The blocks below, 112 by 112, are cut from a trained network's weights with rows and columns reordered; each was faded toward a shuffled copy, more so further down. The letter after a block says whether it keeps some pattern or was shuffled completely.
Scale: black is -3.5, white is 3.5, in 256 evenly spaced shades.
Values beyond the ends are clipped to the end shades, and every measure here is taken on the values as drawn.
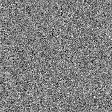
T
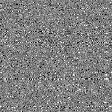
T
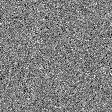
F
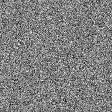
F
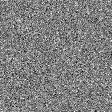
F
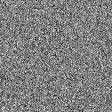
F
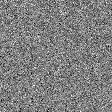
F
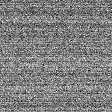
T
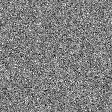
F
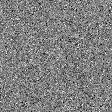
F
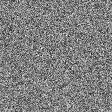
F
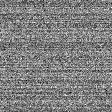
T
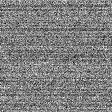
T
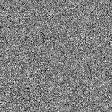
T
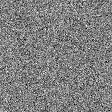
F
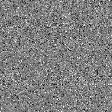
T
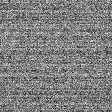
T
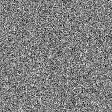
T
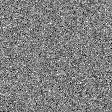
F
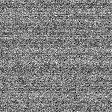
T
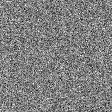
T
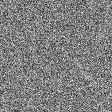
F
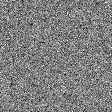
F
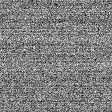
T
